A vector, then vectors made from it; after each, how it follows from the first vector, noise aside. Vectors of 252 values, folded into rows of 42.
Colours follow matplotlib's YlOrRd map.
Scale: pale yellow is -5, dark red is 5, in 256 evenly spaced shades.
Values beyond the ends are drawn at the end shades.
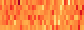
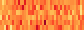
wrapped around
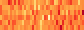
wrapped around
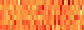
negated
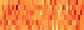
wrapped around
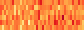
wrapped around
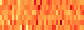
wrapped around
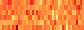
wrapped around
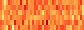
wrapped around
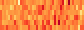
negated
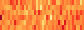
wrapped around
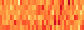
negated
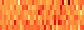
negated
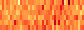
negated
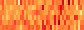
negated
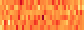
wrapped around
